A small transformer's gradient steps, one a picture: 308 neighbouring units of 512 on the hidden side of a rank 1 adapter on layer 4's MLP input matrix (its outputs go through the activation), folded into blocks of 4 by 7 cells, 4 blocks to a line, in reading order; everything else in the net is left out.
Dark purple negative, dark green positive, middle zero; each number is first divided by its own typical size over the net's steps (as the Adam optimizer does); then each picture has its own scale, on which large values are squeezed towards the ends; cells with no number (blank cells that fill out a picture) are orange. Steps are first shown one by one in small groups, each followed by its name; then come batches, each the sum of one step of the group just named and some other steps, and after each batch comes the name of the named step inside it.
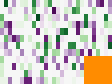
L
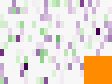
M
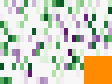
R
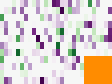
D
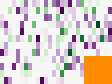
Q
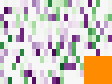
R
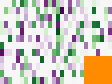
Q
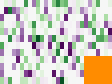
R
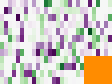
R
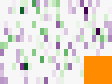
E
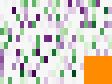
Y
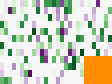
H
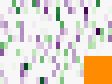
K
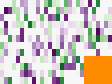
K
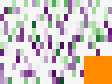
Y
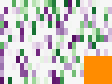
Y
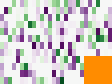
K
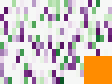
K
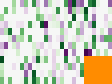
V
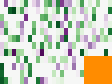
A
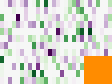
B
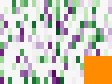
V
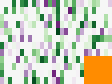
V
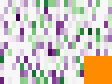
B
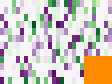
V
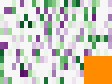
V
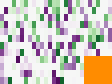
V
